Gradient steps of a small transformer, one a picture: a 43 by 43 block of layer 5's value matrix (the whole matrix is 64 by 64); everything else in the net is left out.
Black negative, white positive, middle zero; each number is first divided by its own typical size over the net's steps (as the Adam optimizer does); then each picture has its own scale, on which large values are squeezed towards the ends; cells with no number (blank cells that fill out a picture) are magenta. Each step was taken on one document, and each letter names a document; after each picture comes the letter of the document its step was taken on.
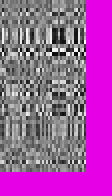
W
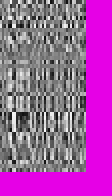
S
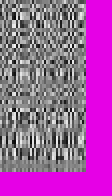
S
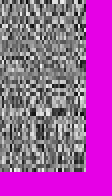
W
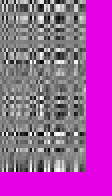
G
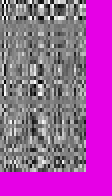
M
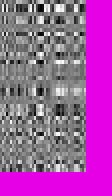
G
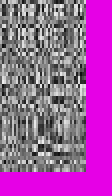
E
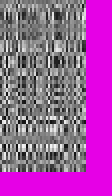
E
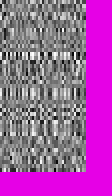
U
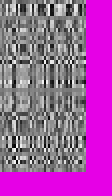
S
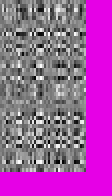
G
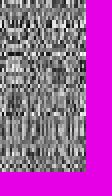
W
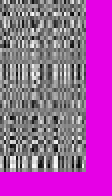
U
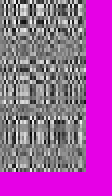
S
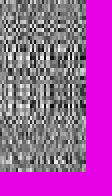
S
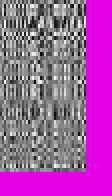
U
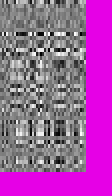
G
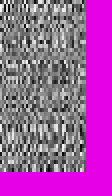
E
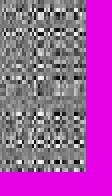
G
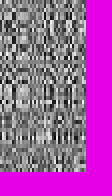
S
